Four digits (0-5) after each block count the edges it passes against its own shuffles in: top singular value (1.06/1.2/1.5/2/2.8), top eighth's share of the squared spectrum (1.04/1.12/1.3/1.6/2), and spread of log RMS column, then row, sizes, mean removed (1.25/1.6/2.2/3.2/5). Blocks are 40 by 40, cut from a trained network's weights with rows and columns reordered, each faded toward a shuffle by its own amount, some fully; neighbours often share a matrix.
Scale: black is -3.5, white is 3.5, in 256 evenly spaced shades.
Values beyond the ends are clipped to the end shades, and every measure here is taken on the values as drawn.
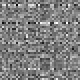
4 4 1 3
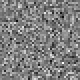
0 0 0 0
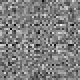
4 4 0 2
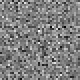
3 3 1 1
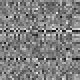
4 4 1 3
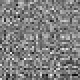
4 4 0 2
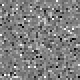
0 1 0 0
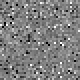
1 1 0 1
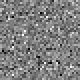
3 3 0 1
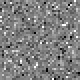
0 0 0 0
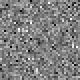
2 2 0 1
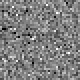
2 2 0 0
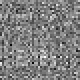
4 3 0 2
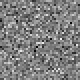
0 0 0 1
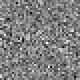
0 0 0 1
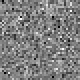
0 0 0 0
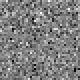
1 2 0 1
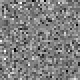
0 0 0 0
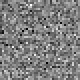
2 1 0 0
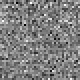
2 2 0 1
